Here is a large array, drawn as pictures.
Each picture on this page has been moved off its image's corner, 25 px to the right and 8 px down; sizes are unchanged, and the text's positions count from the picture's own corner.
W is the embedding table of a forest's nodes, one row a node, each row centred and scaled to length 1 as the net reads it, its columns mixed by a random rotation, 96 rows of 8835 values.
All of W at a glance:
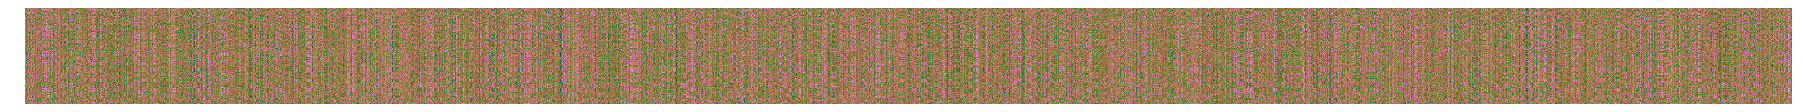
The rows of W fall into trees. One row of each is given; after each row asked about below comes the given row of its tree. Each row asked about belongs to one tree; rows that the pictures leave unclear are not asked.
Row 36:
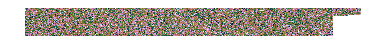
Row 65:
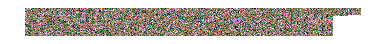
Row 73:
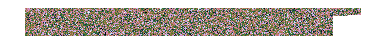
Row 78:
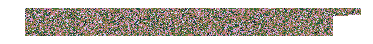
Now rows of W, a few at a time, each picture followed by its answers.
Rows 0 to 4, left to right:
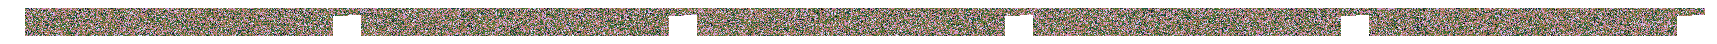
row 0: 78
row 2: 73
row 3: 65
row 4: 78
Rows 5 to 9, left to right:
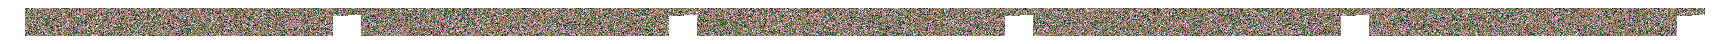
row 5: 78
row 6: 36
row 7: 65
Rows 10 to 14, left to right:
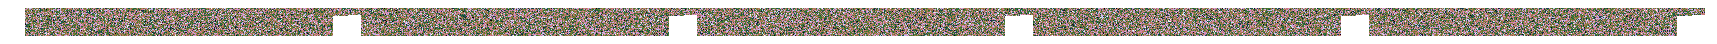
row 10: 65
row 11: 73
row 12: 78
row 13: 36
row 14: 73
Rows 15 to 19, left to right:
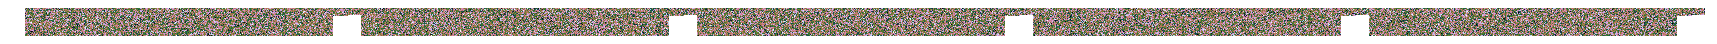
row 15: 78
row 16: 65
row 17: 73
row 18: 73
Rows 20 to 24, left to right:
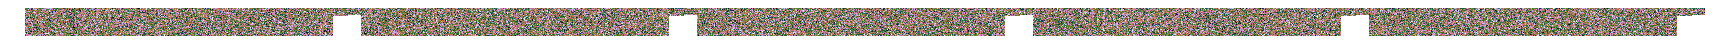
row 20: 78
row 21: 78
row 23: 65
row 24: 73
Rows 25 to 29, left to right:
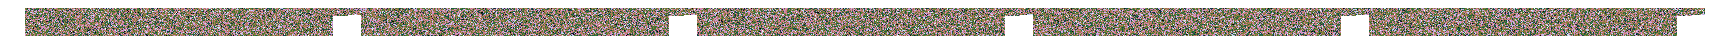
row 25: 36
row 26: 73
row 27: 73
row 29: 73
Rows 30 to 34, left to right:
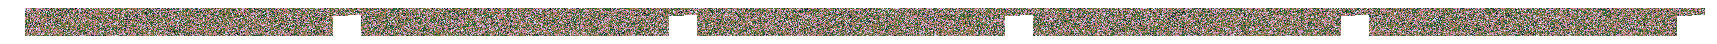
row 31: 36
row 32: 65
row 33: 73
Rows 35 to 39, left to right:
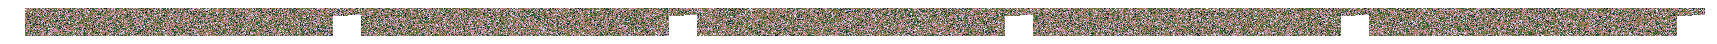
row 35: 73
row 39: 73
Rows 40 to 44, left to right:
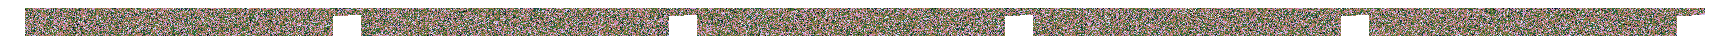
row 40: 78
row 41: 65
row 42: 73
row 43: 78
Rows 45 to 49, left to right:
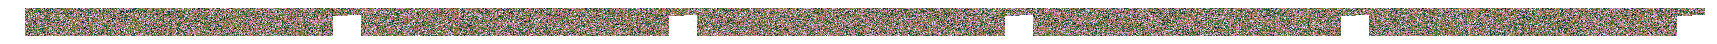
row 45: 65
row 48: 73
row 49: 65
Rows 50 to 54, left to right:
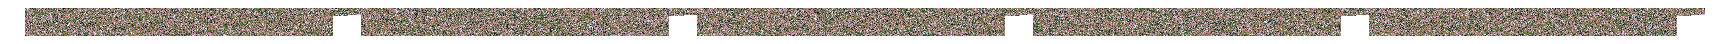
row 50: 73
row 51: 65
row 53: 65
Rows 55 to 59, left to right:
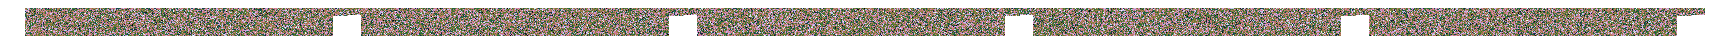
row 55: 73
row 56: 73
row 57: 78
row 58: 65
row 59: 73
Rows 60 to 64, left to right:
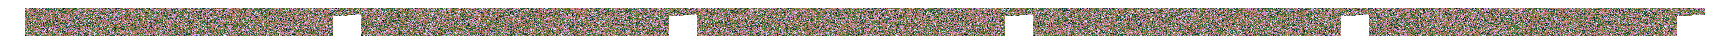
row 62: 73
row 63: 73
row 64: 78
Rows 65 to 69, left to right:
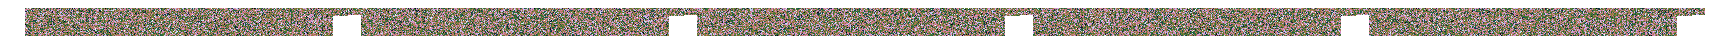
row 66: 65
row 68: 78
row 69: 65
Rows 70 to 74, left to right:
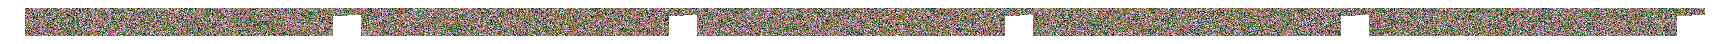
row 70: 78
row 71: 73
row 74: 65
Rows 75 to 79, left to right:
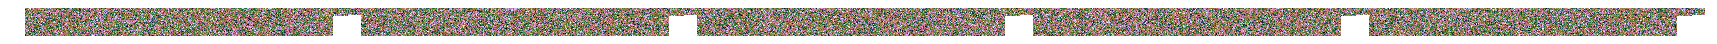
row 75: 78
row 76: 65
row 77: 78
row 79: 65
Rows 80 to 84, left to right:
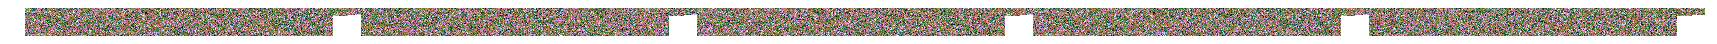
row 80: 73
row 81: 73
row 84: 65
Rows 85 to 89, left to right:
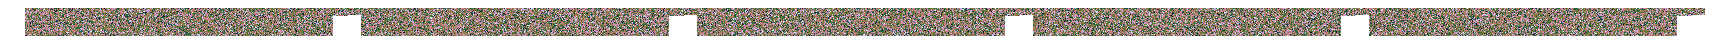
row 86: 65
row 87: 73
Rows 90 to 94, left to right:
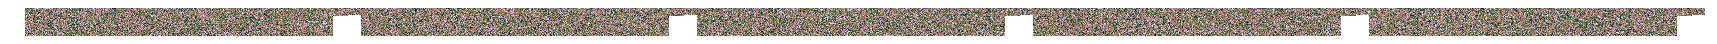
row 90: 78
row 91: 78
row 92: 65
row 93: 36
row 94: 78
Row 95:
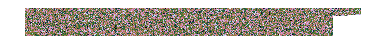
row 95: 73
